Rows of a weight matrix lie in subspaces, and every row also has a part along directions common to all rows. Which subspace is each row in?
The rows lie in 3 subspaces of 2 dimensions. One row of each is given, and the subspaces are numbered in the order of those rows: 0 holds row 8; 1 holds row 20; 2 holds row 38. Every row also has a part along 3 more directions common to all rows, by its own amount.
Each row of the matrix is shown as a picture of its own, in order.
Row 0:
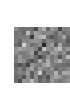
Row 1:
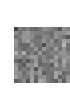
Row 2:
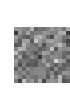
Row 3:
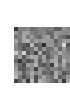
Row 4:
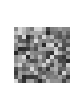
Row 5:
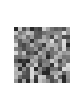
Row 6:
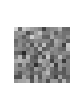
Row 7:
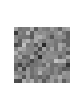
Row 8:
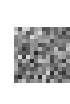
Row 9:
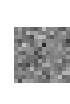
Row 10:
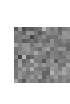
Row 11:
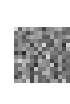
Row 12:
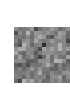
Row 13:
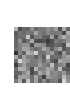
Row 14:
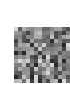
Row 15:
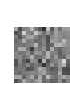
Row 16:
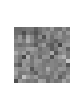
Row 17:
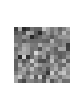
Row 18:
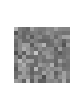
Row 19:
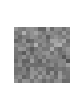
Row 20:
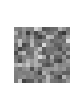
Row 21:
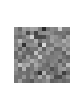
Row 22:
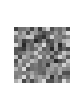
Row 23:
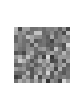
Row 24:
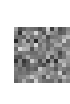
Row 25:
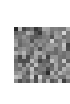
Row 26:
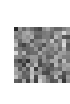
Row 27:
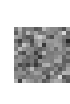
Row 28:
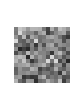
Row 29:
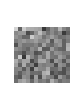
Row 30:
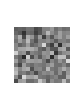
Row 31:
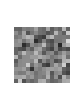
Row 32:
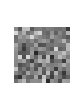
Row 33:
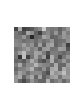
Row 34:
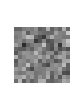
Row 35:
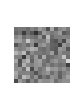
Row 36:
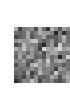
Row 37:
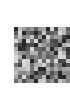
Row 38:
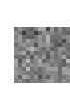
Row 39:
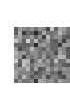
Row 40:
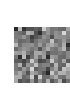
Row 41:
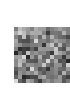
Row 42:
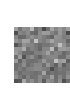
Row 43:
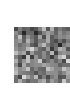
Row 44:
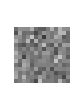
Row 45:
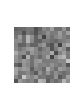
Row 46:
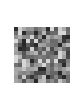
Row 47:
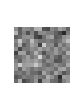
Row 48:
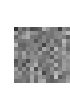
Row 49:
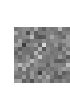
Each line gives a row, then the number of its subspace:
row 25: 0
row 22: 1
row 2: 1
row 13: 0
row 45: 2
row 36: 1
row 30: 2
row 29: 0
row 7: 1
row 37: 2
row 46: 2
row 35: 2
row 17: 0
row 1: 0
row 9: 1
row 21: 1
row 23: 0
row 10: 0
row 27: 1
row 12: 1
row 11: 0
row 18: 0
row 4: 2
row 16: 2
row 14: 0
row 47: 1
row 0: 1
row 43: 2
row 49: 1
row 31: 1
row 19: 2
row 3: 0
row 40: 0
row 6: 0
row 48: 0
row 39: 2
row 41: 2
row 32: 0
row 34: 1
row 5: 0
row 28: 2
